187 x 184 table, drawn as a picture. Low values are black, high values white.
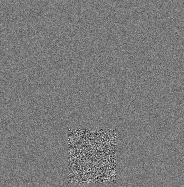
Mirror symmetry: none. Slope: none. Roughest part: bottom middle. Stripes: none. Histogram: heavy tails on both sides. Odd patch: rougher, in the bottom middle.
